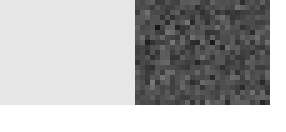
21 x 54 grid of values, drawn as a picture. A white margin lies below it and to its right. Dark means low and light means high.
The table splits into one row of 2 panels. Panel 1,1: very high, flat. Panel 1,2: low, fine-grained.
